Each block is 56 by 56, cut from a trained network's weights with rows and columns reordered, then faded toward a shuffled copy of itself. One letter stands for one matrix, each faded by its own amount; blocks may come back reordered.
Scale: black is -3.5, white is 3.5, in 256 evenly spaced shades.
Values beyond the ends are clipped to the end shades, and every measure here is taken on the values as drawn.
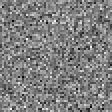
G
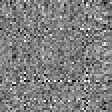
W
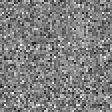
G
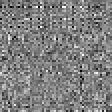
W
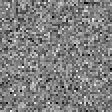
G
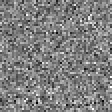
G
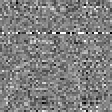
W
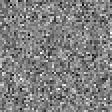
G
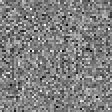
G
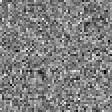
G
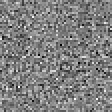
G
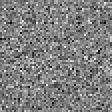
G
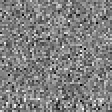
G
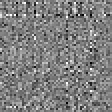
W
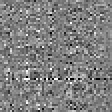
W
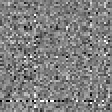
W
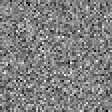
G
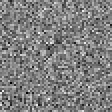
G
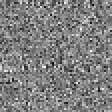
G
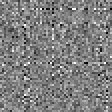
W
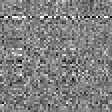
W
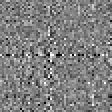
W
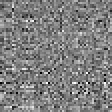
W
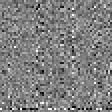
W
